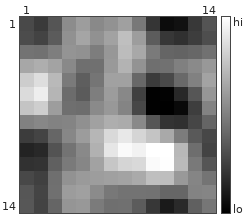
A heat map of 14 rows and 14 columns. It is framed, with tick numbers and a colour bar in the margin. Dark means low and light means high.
The values follow a bell shape. The middle right is the ninth with the lowest average. The halves do not mirror each other.
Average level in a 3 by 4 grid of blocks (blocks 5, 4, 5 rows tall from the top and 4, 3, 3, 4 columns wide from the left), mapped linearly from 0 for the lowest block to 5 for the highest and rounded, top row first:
3 3 3 1 / 4 4 2 0 / 1 4 5 3
